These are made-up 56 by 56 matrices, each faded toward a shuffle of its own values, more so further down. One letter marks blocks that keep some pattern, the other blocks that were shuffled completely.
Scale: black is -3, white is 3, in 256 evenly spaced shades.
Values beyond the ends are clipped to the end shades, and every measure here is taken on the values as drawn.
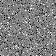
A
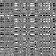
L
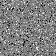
A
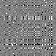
L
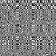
L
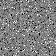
A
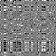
L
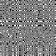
L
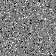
A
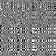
L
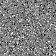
A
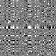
L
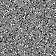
A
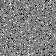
A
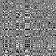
L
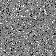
A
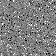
A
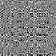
L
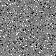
A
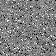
A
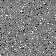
A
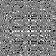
L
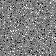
A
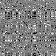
L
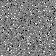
A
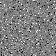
A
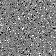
A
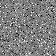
A
